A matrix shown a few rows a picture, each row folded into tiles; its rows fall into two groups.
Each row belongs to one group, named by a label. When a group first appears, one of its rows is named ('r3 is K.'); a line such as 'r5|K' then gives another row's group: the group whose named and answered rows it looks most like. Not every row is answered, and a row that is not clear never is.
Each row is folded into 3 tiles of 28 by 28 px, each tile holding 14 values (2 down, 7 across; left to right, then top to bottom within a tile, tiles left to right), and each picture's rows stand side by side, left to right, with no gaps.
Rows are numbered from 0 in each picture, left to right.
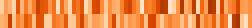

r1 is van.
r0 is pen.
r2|van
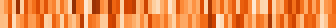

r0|pen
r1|van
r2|van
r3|pen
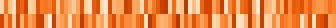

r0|pen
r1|van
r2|pen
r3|van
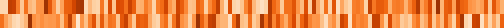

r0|van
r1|pen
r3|pen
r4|pen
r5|pen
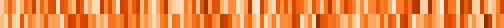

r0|van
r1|pen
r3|van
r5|van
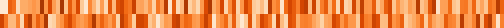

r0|van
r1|pen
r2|pen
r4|pen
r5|van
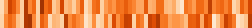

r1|van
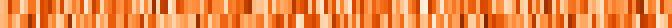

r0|van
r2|van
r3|pen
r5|van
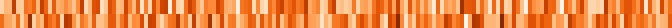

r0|van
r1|van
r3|pen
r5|pen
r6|van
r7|pen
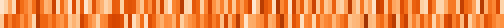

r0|pen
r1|van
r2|van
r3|van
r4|van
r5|van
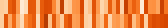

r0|van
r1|van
